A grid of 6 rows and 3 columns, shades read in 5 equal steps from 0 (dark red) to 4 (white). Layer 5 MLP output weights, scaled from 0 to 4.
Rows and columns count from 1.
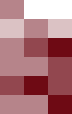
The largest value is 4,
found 2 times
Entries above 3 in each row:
2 0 0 0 0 0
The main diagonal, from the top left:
2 2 0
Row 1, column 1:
2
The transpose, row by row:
2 3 2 2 1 2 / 4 2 1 2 0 2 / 4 3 0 1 1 0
